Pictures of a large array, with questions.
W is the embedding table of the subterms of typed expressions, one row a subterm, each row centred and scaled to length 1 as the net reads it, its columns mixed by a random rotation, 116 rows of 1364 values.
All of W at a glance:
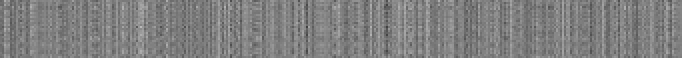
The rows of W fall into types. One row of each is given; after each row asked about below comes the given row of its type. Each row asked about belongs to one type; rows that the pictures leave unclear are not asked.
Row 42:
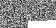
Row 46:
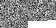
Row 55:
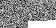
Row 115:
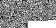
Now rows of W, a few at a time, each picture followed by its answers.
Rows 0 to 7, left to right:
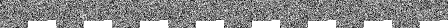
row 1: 42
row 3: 115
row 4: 55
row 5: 46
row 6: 55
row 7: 46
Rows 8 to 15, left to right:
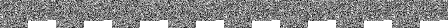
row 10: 55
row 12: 42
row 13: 55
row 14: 42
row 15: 42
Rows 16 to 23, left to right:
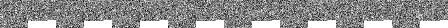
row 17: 55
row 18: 55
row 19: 46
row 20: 46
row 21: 55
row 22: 42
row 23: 42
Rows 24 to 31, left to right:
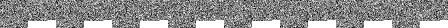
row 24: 55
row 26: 42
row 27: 42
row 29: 55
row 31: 42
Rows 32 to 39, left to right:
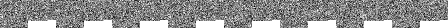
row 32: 42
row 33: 55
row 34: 115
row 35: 42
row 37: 46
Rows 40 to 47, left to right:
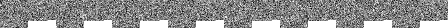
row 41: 42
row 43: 55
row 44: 42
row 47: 55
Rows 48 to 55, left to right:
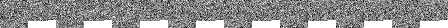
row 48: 115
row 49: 46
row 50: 42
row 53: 55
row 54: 55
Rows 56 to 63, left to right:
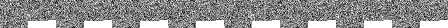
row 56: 42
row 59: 115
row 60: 42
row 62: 42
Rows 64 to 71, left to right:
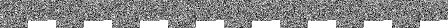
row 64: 42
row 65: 55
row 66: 42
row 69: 42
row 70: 55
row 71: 55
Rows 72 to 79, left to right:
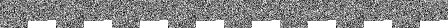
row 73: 46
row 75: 46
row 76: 46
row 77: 46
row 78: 46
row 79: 55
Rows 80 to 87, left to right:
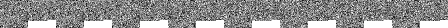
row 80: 55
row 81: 55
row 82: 46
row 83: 115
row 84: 42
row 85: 115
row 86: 42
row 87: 115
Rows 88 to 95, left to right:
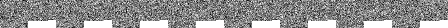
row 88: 115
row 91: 42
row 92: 115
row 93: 42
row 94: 46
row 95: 55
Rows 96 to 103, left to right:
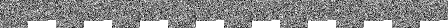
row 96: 46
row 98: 55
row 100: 55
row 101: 42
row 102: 55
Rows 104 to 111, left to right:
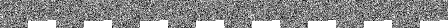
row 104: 42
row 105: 55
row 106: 46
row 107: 55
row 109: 115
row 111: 42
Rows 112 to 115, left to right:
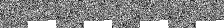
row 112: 46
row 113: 115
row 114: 46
